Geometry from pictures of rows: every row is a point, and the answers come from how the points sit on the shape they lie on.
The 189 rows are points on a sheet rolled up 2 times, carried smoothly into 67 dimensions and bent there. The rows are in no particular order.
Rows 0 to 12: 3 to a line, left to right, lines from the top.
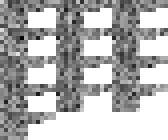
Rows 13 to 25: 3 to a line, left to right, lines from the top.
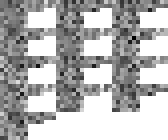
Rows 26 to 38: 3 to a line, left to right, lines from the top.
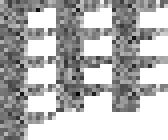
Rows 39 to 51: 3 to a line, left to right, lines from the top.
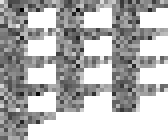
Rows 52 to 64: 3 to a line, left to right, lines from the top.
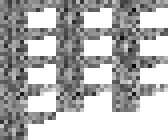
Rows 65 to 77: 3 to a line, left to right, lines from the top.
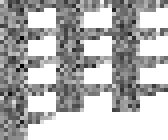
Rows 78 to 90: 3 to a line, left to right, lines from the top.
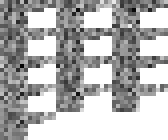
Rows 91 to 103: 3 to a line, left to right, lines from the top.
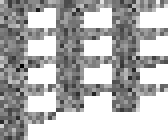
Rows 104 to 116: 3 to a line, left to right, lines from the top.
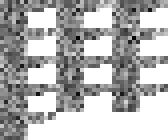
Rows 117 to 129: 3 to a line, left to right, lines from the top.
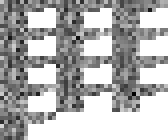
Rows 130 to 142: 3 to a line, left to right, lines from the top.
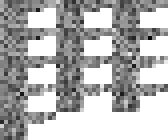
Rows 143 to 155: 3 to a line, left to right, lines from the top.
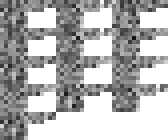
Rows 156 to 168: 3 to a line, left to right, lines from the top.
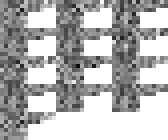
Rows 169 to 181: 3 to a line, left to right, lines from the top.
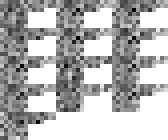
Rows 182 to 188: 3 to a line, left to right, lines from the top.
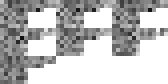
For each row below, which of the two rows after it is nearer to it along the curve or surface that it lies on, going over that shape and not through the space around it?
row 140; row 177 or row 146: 177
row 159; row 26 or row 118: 26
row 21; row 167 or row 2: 167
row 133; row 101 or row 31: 101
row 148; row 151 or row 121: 151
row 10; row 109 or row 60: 109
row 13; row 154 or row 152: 152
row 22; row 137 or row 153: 137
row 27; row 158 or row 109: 109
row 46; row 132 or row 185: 185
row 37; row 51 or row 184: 51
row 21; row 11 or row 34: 11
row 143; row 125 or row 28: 28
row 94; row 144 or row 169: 169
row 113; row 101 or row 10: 101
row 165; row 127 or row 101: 101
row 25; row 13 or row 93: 13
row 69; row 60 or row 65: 65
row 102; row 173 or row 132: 173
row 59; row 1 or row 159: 159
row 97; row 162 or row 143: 162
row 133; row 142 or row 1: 1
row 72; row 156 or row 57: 156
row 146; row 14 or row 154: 14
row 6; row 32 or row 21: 21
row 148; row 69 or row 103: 69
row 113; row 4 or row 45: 4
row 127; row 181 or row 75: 75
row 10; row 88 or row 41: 88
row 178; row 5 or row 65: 65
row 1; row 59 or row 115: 115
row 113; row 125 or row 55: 55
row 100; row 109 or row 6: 109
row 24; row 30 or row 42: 30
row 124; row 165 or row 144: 144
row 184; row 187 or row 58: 58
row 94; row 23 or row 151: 151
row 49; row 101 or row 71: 101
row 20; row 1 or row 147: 1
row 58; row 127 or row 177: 127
